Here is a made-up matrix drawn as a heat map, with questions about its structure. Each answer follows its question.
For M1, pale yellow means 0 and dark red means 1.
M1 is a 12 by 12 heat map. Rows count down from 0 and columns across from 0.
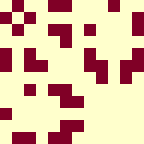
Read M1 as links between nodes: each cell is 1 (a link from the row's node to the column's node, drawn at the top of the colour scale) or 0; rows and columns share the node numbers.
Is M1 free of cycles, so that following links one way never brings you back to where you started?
no
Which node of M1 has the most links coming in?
node 5
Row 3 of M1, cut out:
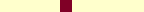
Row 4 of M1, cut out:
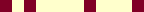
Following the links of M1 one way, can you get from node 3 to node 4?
yes
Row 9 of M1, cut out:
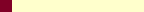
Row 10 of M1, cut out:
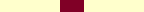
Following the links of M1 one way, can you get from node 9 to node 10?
yes
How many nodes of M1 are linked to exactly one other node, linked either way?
2
